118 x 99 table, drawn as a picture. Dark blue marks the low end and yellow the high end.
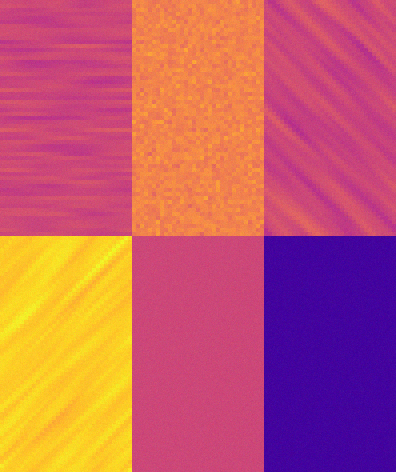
The table splits into 2 rows of 3 panels. Panel 1,1: middling, streaked across, faint in contrast. Panel 1,2: high, fine-grained, faint in contrast. Panel 1,3: middling, slanting down to the right, faint in contrast. Panel 2,1: very high, slanting up to the right, faint in contrast. Panel 2,2: middling, flat. Panel 2,3: very low, flat.
